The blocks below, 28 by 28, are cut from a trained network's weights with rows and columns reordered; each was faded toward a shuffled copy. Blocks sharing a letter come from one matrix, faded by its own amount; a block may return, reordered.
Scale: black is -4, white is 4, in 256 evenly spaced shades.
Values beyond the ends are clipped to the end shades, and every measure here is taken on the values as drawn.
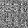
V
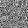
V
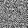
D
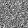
D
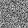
D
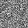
D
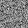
D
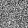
D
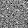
D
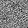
D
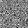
V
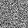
D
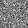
D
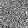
V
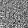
V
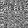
V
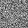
D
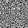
V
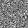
D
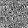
V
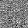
V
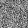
D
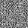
V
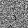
D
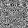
V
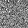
D
